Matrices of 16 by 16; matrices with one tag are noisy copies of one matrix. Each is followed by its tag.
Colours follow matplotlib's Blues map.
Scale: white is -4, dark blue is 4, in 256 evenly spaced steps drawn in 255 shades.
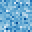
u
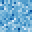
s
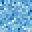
s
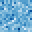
s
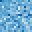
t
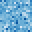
u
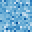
u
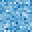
u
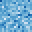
t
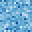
u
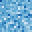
t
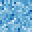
s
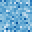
u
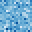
u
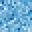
s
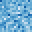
t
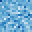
t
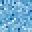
s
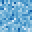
s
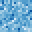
s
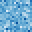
u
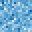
s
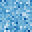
u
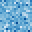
u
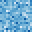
u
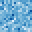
s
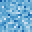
t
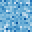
u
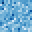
s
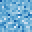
t
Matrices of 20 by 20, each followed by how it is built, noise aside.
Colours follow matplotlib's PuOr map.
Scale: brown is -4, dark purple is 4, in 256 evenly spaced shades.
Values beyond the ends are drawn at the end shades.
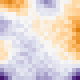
smooth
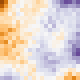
smooth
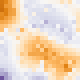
smooth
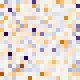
noise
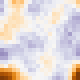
smooth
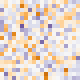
noise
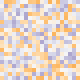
noise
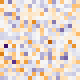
noise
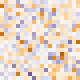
noise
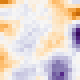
smooth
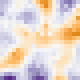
smooth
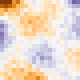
smooth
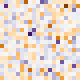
noise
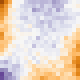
smooth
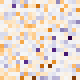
noise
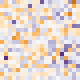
noise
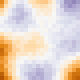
smooth
